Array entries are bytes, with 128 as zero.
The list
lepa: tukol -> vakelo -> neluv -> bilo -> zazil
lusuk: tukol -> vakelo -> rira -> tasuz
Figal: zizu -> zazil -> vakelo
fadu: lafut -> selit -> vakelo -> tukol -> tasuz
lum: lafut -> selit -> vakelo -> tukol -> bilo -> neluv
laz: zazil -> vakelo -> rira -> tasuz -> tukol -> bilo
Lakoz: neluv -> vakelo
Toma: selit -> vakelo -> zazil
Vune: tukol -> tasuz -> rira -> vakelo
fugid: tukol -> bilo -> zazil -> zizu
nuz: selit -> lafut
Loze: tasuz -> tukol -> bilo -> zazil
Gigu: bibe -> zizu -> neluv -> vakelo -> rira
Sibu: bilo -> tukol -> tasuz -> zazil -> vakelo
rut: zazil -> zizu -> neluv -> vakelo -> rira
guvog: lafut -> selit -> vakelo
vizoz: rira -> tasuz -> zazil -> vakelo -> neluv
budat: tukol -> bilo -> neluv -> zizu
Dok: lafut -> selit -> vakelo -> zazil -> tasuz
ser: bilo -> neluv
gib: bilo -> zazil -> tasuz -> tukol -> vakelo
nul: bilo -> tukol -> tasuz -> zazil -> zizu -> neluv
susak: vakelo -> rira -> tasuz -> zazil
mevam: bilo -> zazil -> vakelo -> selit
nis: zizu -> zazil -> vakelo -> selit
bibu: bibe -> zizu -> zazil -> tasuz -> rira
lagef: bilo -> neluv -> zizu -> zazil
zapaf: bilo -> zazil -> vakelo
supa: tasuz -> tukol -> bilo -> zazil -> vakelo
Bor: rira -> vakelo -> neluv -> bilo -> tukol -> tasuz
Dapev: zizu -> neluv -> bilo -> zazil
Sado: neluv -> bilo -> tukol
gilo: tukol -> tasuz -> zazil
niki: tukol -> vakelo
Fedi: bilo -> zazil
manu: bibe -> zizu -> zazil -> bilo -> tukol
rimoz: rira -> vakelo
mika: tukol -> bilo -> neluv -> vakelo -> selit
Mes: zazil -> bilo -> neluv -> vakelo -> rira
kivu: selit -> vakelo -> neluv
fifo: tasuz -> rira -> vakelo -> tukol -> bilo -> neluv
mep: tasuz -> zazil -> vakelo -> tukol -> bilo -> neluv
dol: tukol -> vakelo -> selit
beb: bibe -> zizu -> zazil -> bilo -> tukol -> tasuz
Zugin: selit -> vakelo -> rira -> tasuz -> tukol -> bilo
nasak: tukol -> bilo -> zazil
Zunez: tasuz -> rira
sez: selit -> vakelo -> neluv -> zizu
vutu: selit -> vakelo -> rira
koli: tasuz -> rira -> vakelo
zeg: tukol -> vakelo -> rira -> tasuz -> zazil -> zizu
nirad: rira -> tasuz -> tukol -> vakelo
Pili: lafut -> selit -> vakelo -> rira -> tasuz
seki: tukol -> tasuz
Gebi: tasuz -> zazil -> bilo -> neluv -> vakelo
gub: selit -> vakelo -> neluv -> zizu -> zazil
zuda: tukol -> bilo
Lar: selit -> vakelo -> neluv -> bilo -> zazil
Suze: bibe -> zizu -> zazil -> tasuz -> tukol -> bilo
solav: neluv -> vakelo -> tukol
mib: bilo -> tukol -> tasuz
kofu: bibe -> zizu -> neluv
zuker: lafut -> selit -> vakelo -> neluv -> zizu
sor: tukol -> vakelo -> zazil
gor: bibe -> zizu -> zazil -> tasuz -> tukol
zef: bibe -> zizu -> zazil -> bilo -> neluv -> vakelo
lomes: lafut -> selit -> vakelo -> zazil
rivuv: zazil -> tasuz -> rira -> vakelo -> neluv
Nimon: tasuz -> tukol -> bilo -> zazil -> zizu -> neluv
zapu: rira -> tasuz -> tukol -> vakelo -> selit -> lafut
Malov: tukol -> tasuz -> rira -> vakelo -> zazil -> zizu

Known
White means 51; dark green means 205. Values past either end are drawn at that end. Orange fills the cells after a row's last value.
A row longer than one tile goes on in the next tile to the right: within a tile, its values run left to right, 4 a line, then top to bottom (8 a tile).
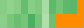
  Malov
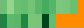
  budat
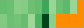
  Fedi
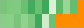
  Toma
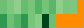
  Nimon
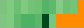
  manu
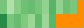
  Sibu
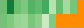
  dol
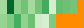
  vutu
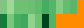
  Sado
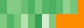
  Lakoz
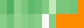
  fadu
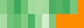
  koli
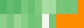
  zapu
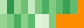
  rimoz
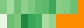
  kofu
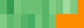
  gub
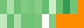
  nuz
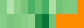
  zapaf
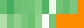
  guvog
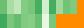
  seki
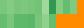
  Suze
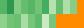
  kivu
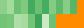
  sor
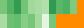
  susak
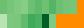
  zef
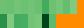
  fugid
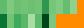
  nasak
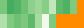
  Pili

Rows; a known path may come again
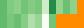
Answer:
gilo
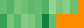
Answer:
mika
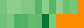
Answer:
beb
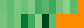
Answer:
lagef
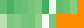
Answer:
guvog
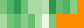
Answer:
susak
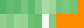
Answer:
zapu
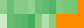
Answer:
Gigu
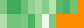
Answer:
Pili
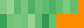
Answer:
mep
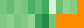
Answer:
mevam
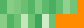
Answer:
Lakoz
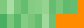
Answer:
laz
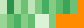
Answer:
rimoz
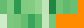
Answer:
bibu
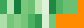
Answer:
Zunez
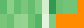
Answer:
nirad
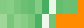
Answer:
lomes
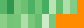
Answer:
kivu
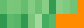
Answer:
nul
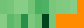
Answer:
Dapev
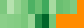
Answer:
zapaf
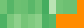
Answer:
lum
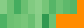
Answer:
fifo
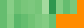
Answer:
Suze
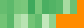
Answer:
solav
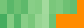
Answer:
Zugin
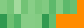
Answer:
Bor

